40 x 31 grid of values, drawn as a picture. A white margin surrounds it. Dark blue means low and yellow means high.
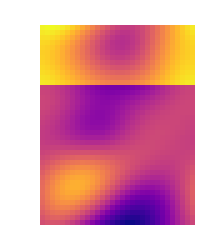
Calmest part: middle right. Lone odd cells: none. Histogram: bell-shaped. Seam: horizontal, 30% of the way down, the top part higher.
